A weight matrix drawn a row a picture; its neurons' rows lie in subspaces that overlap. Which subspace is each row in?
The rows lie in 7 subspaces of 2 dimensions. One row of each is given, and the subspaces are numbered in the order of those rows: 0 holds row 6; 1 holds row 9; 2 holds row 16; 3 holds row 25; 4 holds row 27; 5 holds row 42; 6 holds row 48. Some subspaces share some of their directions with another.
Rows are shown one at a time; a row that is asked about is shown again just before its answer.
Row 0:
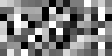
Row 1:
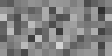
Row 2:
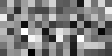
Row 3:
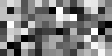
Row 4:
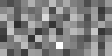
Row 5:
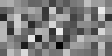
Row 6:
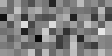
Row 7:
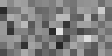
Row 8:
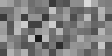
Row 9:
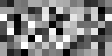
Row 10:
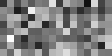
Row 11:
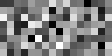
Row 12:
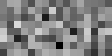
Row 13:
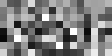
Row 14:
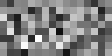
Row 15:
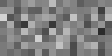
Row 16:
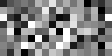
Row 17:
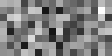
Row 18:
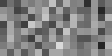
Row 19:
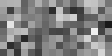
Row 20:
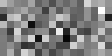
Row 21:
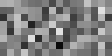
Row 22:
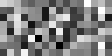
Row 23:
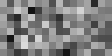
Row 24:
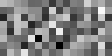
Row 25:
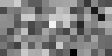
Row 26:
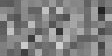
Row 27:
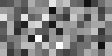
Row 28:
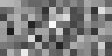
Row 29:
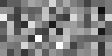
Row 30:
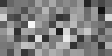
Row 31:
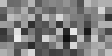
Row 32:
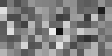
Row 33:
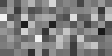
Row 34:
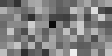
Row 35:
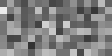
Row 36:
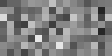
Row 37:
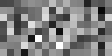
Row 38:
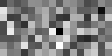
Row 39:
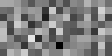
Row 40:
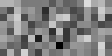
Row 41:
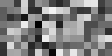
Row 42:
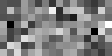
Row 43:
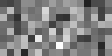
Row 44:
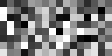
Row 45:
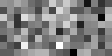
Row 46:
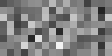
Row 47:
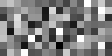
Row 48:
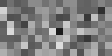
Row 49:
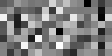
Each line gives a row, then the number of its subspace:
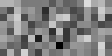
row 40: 5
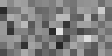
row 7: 6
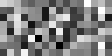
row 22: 5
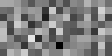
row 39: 2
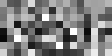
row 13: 2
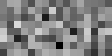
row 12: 2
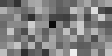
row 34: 3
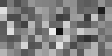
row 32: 6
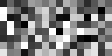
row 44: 6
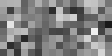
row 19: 5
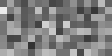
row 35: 6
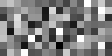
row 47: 0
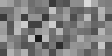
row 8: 4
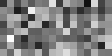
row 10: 1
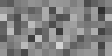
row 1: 1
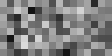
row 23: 1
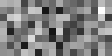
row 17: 4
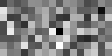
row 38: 6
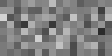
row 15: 0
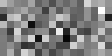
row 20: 2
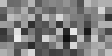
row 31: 2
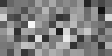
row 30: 2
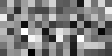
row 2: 0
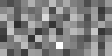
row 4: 2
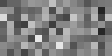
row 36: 0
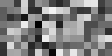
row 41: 4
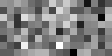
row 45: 3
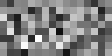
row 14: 1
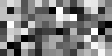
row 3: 5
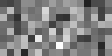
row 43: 5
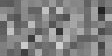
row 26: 4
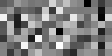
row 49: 3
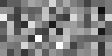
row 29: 0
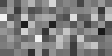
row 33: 0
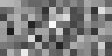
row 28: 3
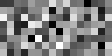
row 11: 4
